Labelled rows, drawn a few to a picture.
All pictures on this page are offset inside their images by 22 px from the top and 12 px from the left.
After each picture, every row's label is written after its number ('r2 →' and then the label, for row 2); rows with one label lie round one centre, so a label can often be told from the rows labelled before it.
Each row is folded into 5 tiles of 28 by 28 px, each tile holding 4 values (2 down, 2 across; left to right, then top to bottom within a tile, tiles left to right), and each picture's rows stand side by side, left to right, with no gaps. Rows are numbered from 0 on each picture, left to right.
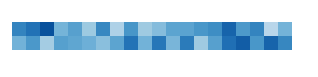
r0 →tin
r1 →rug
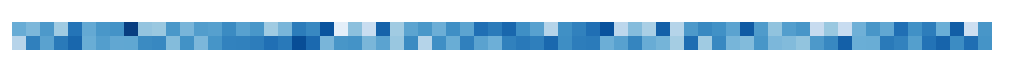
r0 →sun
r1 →rug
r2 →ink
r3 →rug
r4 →ink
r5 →tin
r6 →rug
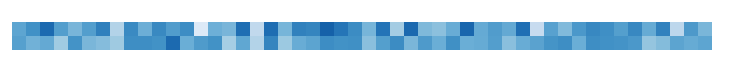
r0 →tin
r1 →ink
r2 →tin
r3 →tin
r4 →tin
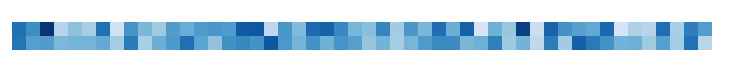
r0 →ink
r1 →rug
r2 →tin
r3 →ink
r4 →ink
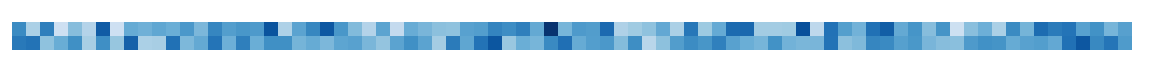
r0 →ink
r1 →sun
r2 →tin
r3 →sun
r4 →tin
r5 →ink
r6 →tin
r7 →rug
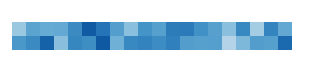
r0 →rug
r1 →tin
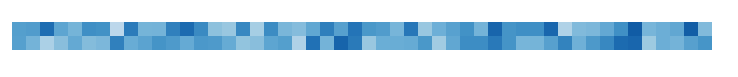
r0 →tin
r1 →tin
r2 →sun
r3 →sun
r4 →sun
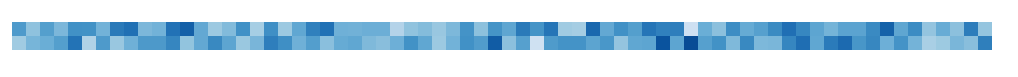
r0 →sun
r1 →tin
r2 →tin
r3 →sun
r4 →rug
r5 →rug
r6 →tin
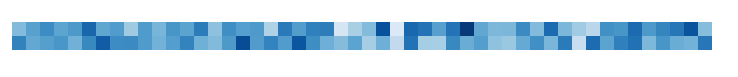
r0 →rug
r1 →rug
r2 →ink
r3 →tin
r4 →sun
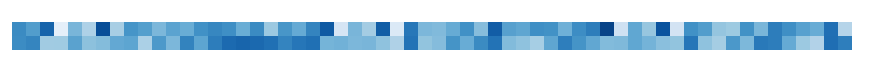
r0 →ink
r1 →rug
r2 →ink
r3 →sun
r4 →ink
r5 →sun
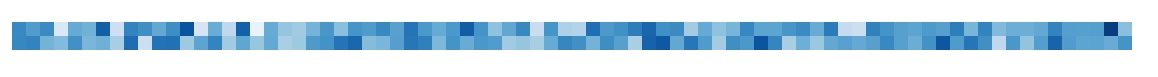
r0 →ink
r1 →ink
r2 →sun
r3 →tin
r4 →rug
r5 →sun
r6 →rug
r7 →sun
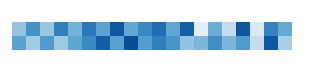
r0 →rug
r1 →ink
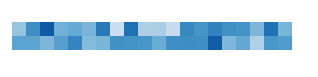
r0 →tin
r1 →sun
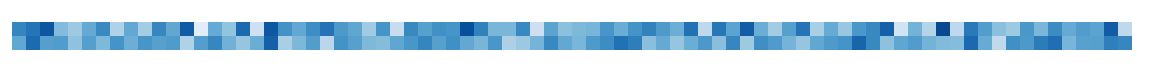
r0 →tin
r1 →ink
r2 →tin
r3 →tin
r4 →sun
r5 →tin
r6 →ink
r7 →sun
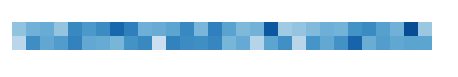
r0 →sun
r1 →sun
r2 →sun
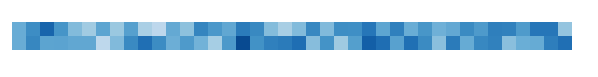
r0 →tin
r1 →rug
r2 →rug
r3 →sun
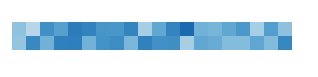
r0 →sun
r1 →tin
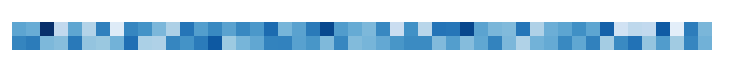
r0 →ink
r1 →sun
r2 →tin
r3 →tin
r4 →ink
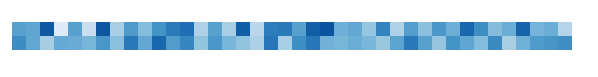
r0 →ink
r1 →ink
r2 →tin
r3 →tin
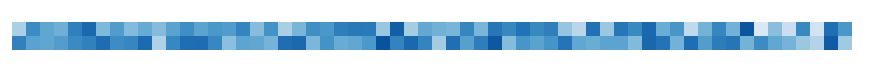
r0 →rug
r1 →sun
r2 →rug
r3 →sun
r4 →rug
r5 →ink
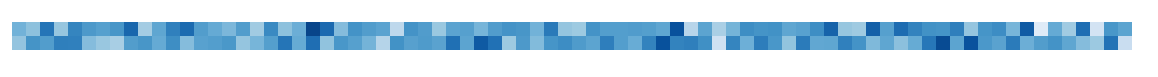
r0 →sun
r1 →tin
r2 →tin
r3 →sun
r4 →rug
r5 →sun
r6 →rug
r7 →ink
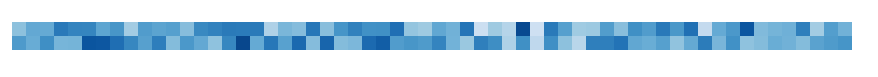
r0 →rug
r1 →rug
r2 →rug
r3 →ink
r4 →sun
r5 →tin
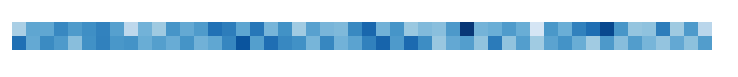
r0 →rug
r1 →rug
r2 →rug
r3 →tin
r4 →tin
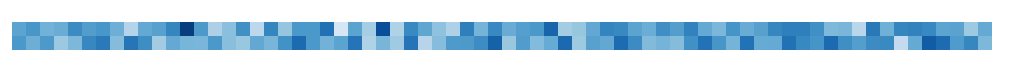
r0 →rug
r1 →tin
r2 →ink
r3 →sun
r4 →sun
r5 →rug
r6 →rug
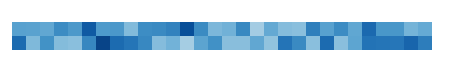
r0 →rug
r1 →tin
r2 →rug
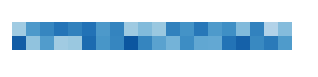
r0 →rug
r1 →rug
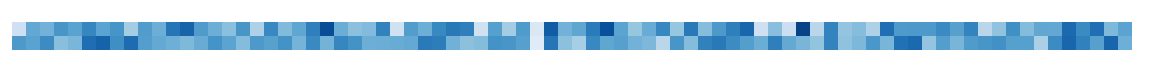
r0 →rug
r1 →tin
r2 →tin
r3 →ink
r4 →tin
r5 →ink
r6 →sun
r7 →rug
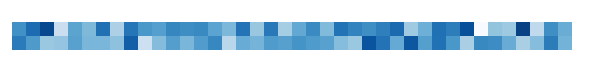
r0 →ink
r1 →tin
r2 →rug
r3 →ink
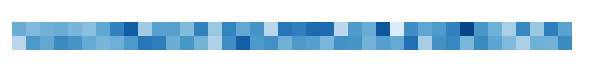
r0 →sun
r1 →rug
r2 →ink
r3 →tin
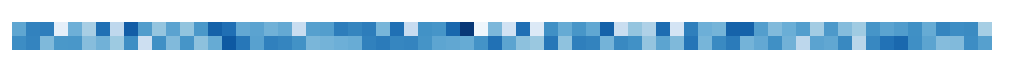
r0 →ink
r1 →rug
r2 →rug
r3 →ink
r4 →ink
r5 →tin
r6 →sun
